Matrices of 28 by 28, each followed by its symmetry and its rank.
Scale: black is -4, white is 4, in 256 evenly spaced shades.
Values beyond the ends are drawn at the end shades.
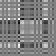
symmetric, rank one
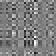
neither, rank two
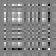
symmetric, rank one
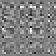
neither, rank three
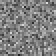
neither, full rank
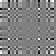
symmetric, rank one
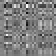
neither, rank two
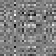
neither, rank three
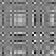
symmetric, rank two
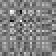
symmetric, rank two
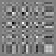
symmetric, rank two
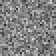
neither, full rank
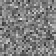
neither, full rank
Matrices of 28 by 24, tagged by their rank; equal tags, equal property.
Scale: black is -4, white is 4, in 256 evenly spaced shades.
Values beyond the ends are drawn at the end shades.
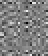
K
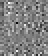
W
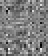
W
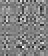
K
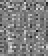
W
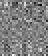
W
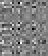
K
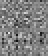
W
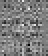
W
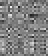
K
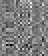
W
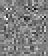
W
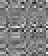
K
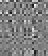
K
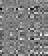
K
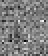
W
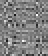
W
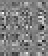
K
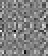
K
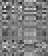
K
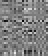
K
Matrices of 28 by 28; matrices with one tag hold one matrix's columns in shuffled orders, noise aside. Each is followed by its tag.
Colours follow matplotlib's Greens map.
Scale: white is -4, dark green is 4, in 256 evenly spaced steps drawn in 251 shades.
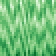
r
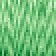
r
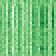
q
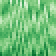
r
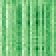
q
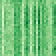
q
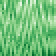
r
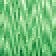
r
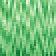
r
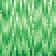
r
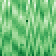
r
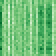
q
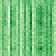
q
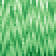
r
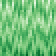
r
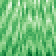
r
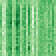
q
